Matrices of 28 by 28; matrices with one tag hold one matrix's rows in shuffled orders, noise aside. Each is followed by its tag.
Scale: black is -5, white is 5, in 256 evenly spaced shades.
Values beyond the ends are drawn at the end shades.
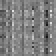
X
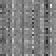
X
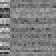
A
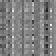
X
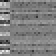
A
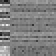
A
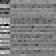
A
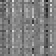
X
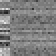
A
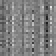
X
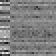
A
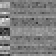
A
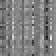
X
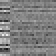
A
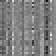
X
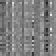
X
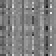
X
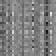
X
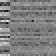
A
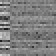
A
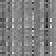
X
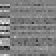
A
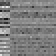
A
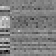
A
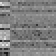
A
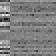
A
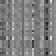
X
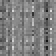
X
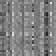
X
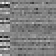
A
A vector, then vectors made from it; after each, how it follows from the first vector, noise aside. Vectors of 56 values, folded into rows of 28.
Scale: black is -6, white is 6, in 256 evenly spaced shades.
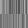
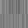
shrunk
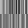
scaled up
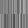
wrapped around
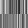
scaled up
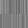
shrunk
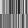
scaled up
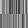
scaled up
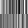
scaled up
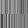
wrapped around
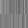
shrunk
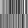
scaled up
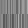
wrapped around
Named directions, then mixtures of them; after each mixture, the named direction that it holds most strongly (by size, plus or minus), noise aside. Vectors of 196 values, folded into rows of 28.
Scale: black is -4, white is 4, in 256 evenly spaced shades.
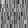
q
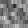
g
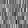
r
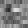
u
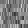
r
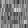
q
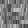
u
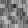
g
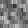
g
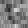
u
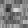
u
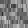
g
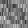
g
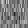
q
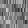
r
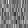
r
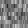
g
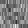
r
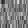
q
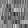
u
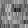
u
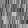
r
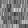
u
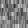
g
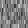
q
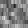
g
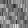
g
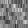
g
